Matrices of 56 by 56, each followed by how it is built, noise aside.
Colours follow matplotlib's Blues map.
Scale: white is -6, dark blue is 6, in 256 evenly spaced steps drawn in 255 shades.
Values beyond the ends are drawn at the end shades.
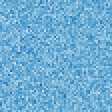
noise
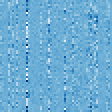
uneven columns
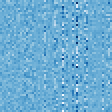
uneven columns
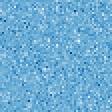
noise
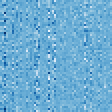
uneven columns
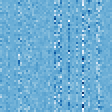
uneven columns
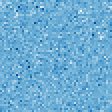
noise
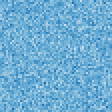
noise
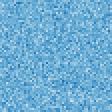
noise
